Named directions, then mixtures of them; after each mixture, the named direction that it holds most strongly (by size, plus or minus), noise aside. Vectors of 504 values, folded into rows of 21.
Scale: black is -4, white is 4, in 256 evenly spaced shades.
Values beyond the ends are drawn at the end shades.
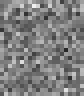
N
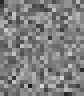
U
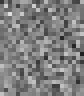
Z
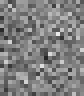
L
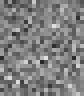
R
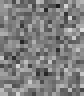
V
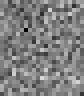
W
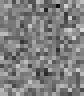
V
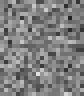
V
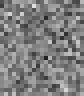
Z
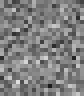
R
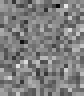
V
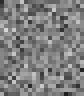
U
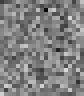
Z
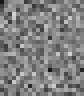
U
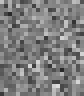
Z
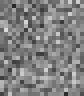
W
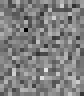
W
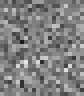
R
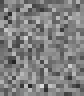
U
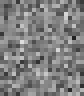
V
